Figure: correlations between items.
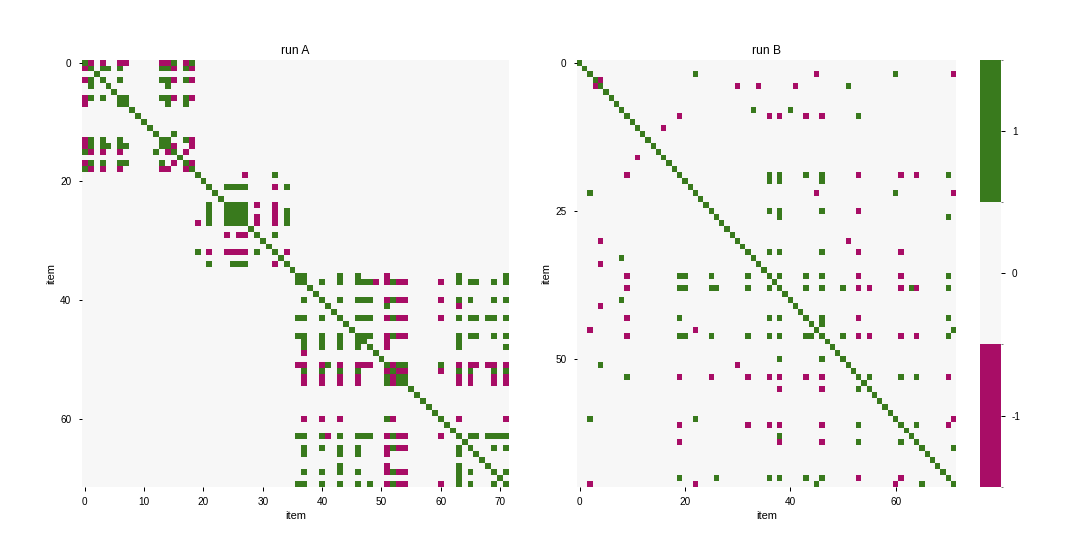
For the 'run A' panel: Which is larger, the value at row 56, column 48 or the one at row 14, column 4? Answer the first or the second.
the second
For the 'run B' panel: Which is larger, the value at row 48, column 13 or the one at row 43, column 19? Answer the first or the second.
the second
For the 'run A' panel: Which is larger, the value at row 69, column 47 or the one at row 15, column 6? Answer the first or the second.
the first
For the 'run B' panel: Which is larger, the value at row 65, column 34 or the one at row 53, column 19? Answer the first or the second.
the first
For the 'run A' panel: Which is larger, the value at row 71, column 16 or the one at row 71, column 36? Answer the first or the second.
the second
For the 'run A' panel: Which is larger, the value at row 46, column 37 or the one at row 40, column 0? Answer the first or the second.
the first
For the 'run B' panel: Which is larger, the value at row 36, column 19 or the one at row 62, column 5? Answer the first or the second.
the first
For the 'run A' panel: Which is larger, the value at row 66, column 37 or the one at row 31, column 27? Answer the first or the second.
the first
